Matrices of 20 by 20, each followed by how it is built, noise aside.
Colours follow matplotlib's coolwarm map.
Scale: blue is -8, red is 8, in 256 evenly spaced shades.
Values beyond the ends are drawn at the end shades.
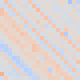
Toeplitz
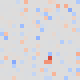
sparse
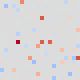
sparse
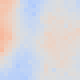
smooth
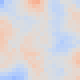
smooth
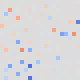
sparse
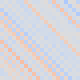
Toeplitz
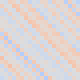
Toeplitz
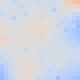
smooth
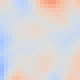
smooth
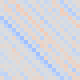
Toeplitz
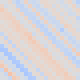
Toeplitz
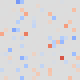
sparse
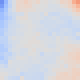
smooth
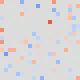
sparse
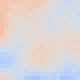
smooth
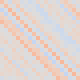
Toeplitz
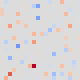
sparse
